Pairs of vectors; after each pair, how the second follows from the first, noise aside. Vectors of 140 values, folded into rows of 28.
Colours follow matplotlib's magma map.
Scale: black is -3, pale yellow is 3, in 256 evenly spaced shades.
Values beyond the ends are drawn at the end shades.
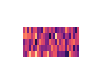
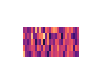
shuffled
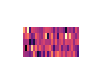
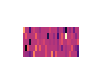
partly zeroed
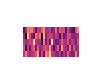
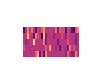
partly zeroed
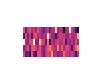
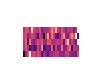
shuffled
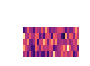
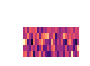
shuffled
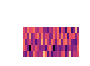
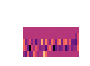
partly zeroed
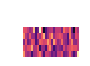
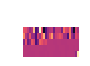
partly zeroed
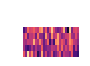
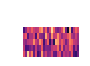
copied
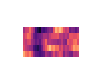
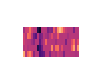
partly zeroed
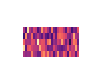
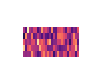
copied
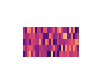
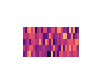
copied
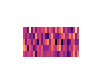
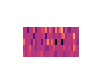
partly zeroed
